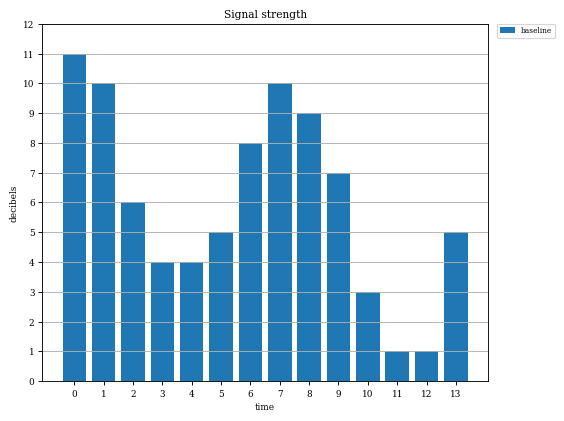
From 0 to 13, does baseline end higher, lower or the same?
lower
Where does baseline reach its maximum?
0
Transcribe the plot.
Title: Signal strength
x-axis: time, ticks 0 1 2 3 4 5 6 7 8 9 10 11 12 13
y-axis: decibels, ticks 0 1 2 3 4 5 6 7 8 9 10 11 12
Legend: baseline
Values:
baseline: 11 10 6 4 4 5 8 10 9 7 3 1 1 5
